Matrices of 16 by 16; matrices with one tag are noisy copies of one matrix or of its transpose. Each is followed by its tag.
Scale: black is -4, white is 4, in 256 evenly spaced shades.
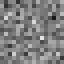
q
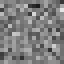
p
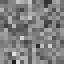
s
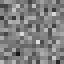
q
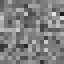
s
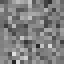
s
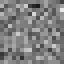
p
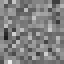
p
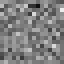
p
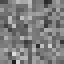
s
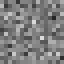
q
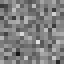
q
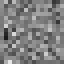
p
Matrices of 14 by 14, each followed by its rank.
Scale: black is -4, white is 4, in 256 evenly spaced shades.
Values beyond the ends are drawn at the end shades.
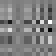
one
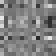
two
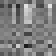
two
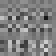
two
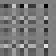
one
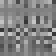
two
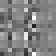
two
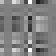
one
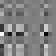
one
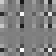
one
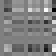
one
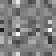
two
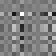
one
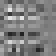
two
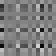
one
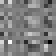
two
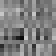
two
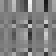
one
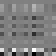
one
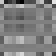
one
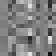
two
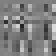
two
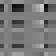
one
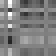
one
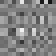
two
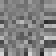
two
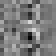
two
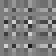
one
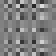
one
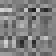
two
